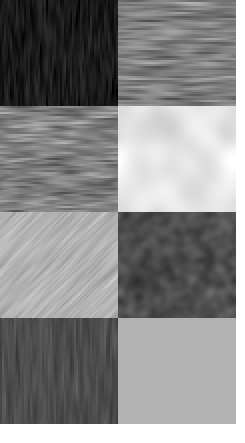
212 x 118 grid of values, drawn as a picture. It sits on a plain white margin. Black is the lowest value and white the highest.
The table splits into 4 rows of 2 panels. Panel 1,1: very low, streaked downward, faint in contrast. Panel 1,2: middling, streaked across. Panel 2,1: middling, streaked across. Panel 2,2: very high, smooth, faint in contrast. Panel 3,1: high, slanting up to the right, faint in contrast. Panel 3,2: low, blotchy, faint in contrast. Panel 4,1: low, streaked downward, faint in contrast. Panel 4,2: high, flat.
